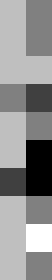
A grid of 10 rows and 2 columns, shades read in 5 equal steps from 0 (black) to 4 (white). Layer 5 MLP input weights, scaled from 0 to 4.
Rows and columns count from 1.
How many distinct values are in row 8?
2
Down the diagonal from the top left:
3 2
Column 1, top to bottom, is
3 3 3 2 3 3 1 3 3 3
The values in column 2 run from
0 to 4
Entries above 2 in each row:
1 1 2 0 1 1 0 1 2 1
